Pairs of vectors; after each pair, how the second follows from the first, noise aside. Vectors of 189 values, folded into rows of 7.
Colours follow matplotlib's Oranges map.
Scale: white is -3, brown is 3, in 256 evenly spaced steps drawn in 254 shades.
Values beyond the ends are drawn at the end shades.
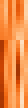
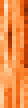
reversed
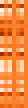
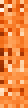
sign-scrambled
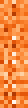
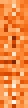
sign-scrambled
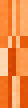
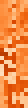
sign-scrambled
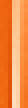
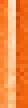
reversed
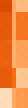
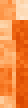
reversed
